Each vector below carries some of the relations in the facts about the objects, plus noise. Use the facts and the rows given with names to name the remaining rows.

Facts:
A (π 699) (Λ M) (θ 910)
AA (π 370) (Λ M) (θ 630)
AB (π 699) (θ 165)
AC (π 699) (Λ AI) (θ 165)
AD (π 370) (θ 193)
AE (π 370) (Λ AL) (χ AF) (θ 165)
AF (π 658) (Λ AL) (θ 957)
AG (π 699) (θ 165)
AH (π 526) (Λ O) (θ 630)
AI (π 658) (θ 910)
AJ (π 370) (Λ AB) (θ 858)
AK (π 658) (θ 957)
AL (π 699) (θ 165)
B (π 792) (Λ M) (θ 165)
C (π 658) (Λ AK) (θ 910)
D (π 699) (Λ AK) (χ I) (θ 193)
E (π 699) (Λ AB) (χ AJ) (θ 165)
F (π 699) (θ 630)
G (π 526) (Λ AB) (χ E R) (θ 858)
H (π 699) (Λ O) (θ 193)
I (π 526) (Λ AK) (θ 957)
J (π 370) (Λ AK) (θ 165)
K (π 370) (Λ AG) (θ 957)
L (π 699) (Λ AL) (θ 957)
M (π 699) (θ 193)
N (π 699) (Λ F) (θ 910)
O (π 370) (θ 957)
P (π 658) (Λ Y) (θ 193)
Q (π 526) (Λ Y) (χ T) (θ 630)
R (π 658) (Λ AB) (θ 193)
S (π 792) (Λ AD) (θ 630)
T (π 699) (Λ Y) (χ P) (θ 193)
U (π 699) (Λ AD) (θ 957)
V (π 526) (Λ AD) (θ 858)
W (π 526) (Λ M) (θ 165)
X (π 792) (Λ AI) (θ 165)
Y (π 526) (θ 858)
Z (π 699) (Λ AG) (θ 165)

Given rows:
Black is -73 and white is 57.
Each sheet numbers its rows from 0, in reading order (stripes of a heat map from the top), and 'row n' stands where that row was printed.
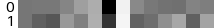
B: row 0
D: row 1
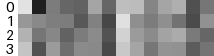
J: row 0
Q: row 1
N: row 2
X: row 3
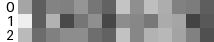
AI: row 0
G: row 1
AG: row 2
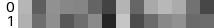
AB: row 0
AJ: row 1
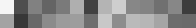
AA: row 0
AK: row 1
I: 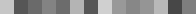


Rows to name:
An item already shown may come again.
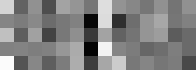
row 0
AF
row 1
E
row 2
R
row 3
B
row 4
AA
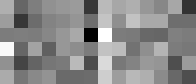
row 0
M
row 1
AK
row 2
B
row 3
L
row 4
C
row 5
Y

